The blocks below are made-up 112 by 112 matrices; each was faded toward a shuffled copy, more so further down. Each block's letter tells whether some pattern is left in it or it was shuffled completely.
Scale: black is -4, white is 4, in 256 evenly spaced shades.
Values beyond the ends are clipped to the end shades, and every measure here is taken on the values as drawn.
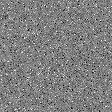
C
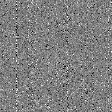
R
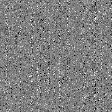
R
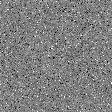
C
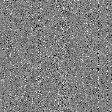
R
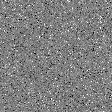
C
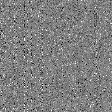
R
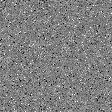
C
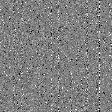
R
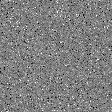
C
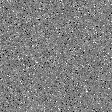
C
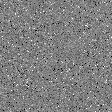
C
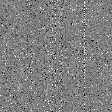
R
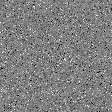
C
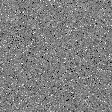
C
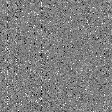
R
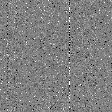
R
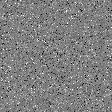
C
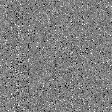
R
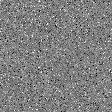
C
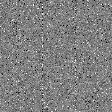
R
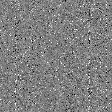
R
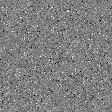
C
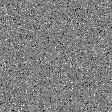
C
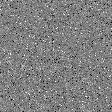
C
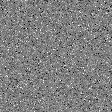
C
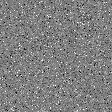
C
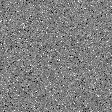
C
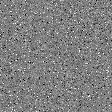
C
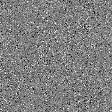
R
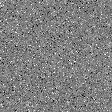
C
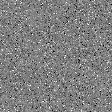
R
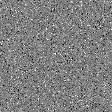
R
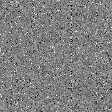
R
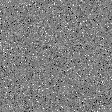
C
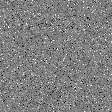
C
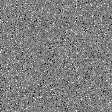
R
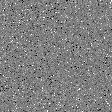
C
